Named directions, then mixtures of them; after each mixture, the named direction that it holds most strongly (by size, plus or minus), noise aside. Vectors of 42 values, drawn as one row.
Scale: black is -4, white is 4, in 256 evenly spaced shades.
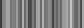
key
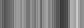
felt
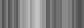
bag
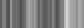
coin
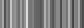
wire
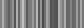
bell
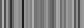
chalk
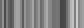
felt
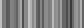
key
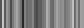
chalk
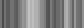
bag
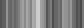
bag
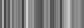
wire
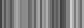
felt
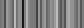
bell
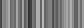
key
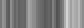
coin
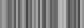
bell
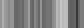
felt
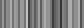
wire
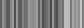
coin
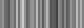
bell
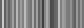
bell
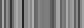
chalk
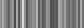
bell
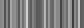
wire
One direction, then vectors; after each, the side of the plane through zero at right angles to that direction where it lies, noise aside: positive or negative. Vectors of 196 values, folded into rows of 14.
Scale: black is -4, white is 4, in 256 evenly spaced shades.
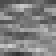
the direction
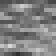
positive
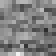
negative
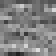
positive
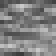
positive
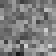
positive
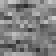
negative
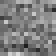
negative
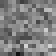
positive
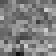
positive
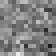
negative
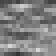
positive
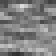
positive
